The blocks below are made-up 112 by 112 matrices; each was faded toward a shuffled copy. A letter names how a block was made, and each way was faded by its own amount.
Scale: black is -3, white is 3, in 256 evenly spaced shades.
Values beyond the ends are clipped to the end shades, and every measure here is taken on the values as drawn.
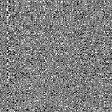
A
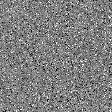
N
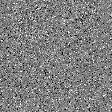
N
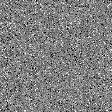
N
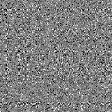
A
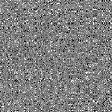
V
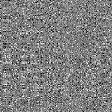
A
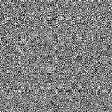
A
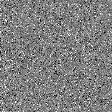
N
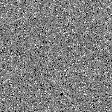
N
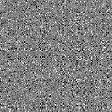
V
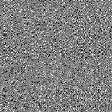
V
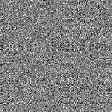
A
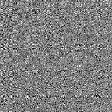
A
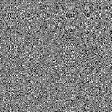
A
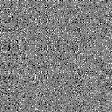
V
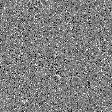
N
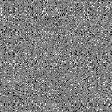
V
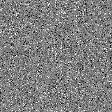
N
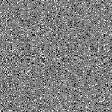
V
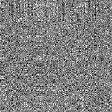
A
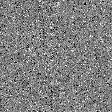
N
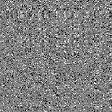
V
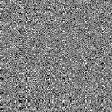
A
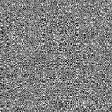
A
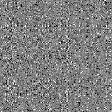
V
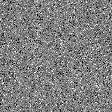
N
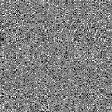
A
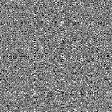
A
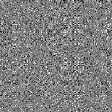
V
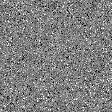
N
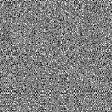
A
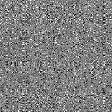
V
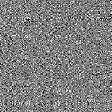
V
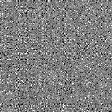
V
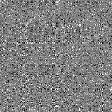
V
